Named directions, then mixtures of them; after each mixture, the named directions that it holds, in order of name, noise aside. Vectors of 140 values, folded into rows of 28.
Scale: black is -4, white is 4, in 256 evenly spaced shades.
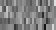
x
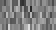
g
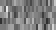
x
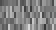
g, x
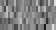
x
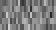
g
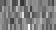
g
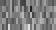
g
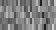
g, x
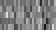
g, x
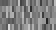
g, x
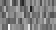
g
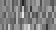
g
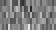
g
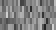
g, x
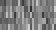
g, x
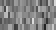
x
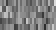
x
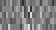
g
